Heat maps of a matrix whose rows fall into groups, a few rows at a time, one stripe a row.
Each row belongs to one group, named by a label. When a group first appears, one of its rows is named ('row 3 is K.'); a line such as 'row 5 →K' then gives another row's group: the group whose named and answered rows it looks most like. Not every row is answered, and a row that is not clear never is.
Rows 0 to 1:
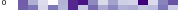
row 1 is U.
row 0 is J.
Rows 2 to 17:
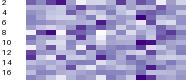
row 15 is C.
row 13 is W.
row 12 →J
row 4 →C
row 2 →W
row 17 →C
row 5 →C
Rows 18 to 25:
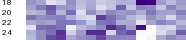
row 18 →C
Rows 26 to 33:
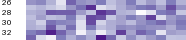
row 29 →J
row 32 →W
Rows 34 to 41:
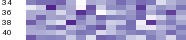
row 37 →U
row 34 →W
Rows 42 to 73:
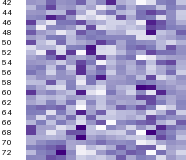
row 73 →W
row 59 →C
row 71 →W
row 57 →J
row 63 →W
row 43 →W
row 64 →U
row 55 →U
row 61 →C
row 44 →C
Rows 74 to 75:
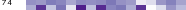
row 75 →U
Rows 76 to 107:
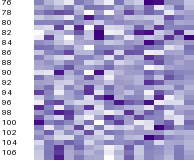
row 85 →W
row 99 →W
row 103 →C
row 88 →C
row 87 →C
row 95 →J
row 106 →W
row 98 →W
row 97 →U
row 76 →C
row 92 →C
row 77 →U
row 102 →U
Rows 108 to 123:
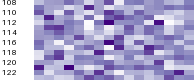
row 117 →C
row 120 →J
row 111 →U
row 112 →J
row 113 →W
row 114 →W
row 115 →C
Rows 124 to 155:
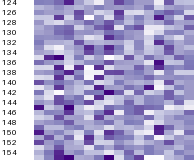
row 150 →J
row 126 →C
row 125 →U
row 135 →W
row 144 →W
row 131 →J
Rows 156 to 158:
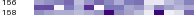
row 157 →U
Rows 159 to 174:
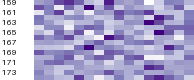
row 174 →C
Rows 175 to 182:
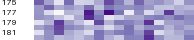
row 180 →W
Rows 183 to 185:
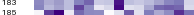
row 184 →C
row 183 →C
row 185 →W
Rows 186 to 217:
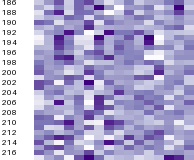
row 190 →U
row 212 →C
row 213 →W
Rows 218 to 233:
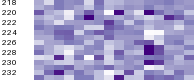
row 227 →C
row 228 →C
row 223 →J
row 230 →C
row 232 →W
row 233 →C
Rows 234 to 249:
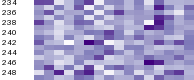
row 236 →U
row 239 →C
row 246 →C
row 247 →U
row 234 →U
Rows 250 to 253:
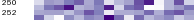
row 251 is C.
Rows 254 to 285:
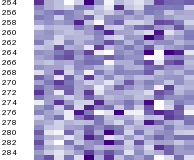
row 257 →U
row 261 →C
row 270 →W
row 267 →C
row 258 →C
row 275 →U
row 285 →U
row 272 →U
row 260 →J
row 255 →C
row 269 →U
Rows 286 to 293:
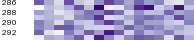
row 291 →W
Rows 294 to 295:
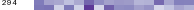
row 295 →U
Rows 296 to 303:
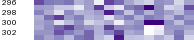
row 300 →C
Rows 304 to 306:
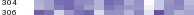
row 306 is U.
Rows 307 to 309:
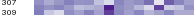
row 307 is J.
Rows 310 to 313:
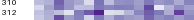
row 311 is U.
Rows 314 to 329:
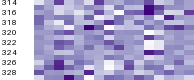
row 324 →C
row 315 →C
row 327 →W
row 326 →W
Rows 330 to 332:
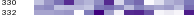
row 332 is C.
